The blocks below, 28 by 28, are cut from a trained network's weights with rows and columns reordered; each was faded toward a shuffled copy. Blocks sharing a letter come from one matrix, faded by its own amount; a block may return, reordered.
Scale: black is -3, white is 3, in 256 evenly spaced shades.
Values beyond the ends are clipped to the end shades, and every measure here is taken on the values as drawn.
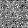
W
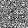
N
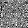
W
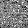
W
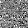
W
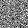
N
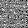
W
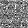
W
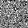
N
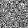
N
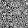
N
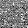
W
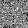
W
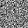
N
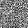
N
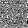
W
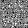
W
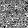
W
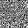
N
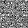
W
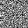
N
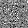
W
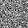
N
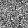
N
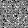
W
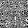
W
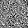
N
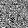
N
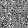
W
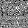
W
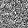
N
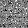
W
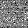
W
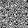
N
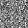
N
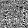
W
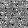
W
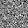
N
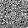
N
